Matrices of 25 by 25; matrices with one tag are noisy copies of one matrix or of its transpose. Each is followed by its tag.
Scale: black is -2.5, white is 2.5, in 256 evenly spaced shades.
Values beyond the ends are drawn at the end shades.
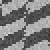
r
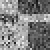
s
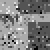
s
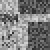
s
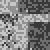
s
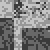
s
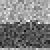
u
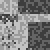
s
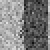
u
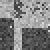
s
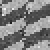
r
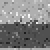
u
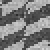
r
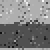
u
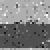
u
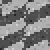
r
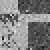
s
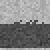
u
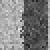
u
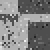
s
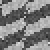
r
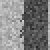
u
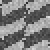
r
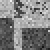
s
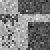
s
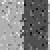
u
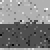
u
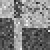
s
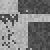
s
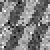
r
